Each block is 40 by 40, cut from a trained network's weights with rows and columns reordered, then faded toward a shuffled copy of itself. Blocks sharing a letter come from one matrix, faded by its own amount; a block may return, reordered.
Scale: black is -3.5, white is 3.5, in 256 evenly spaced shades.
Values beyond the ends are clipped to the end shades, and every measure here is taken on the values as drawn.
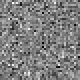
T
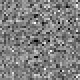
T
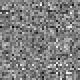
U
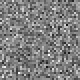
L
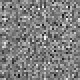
T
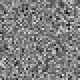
L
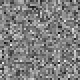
L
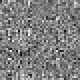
U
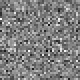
U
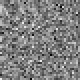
L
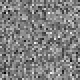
L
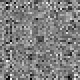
U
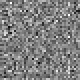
T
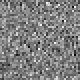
L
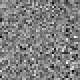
T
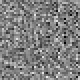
T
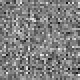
U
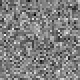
L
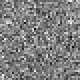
L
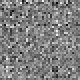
U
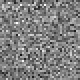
L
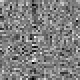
T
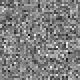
L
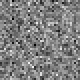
T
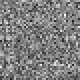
L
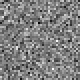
L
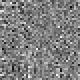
T
